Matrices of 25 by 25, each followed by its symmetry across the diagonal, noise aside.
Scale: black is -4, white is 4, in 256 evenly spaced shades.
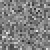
neither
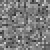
symmetric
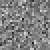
neither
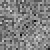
symmetric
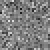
antisymmetric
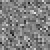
antisymmetric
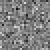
antisymmetric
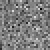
neither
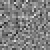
antisymmetric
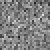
neither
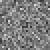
symmetric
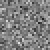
antisymmetric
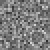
symmetric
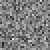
neither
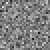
symmetric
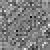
symmetric
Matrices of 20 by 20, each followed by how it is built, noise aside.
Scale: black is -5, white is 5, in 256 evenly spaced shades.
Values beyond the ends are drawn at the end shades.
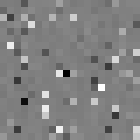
sparse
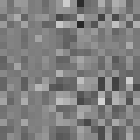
low rank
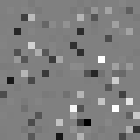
sparse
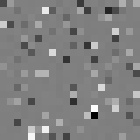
sparse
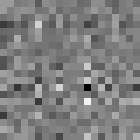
low rank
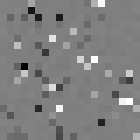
sparse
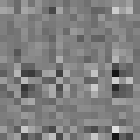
low rank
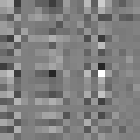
low rank
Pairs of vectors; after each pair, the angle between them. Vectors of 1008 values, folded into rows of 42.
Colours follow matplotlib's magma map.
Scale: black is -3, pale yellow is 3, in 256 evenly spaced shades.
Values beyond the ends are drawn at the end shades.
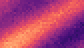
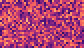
orthogonal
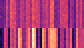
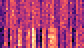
nearly parallel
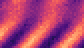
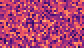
orthogonal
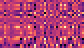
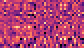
nearly parallel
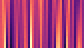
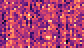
partly opposed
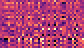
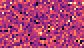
orthogonal
